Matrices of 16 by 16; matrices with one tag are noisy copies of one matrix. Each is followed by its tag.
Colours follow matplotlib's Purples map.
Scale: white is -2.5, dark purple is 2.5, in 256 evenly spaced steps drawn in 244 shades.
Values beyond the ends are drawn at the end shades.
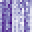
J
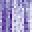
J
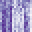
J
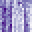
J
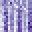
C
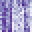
J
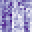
J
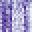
J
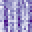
C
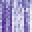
J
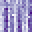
C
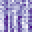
C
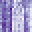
J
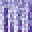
C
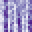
C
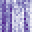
J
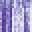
J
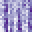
C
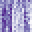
J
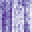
J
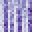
C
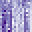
J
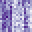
J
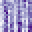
C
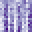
C
